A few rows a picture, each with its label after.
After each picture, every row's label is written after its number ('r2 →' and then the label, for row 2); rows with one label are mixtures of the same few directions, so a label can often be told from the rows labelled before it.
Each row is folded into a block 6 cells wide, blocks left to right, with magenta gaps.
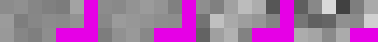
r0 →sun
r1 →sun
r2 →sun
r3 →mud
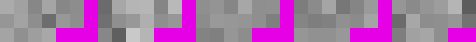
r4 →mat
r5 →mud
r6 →mud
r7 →mud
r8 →sun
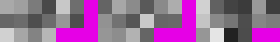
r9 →sun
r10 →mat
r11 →mud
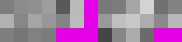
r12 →sun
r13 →sun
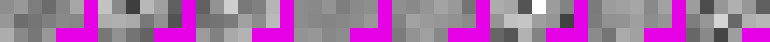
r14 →sun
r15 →mud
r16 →mud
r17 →mud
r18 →sun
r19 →mud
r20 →mud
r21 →mat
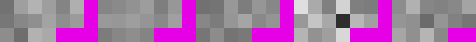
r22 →mud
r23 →sun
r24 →mat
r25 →mat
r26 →mat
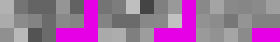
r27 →mud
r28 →mud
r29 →mat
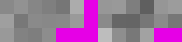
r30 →sun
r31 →sun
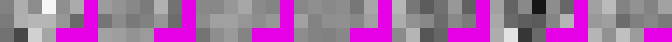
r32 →mud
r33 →sun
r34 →sun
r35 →sun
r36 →mud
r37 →mud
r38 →mat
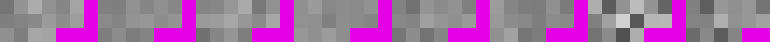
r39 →mud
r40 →mat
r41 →sun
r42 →mat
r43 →mat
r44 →mud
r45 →mat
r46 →mat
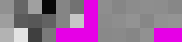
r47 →mud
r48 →mat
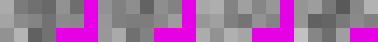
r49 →mud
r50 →mud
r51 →mat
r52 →sun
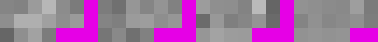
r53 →sun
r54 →mat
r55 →sun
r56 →sun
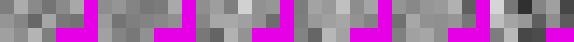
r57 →mat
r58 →sun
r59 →mud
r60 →mud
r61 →sun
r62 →mud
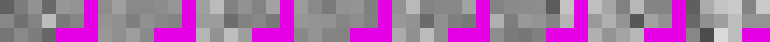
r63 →mat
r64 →mat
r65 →mat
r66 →mud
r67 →mat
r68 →sun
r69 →mat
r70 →mud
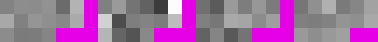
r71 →sun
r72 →sun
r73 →mat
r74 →mud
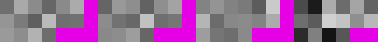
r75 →mat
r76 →mat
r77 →sun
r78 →mat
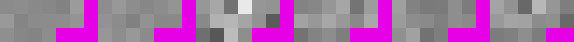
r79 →sun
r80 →mat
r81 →mud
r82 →sun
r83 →mud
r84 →mud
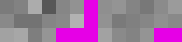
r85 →mud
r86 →sun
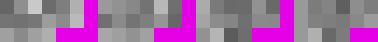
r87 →mud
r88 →sun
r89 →mud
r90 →mud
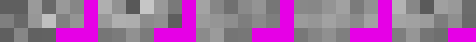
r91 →mat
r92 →mud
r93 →mud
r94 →sun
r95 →mud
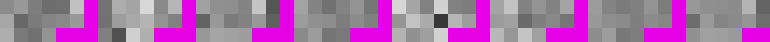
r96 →sun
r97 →mud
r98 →sun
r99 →mud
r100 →mat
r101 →mat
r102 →mud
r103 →sun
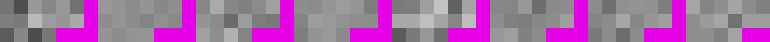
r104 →mat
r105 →mat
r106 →mat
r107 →sun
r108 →sun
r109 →mud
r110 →mat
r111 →mat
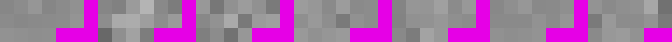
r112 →mud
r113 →sun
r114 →mat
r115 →mat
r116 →mud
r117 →mud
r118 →sun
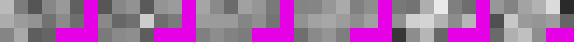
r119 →mud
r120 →mat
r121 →mud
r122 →sun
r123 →sun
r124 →sun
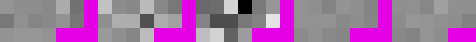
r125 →sun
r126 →mat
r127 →mud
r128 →mud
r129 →mud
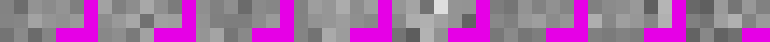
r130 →mat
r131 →mat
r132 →mud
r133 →mud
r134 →mud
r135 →mat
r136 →sun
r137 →mat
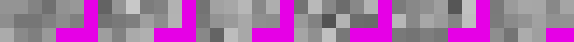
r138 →sun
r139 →mud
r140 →mud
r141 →mat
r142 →sun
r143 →mud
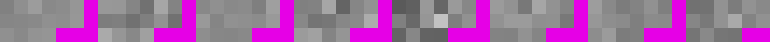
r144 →mud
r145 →sun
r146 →sun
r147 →mud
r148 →mat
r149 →mud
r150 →mud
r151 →mat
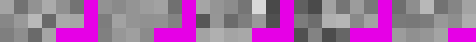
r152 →mat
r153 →sun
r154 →sun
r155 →mat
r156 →mud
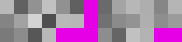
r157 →mat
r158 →mud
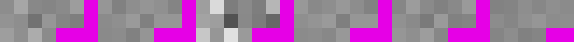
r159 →mat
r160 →mat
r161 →mat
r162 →mat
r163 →mat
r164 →mat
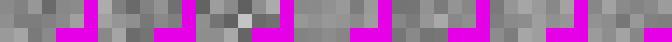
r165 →mud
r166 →mud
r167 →mat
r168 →sun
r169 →mat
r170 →mud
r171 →mat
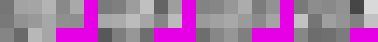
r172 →mud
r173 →sun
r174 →sun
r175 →sun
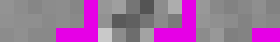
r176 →mud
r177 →sun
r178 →mud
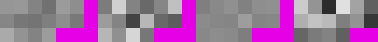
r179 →sun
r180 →mat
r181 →mat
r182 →mud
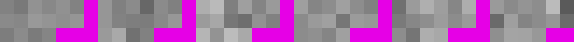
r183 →mat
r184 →mud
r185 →mat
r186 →mat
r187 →mud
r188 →sun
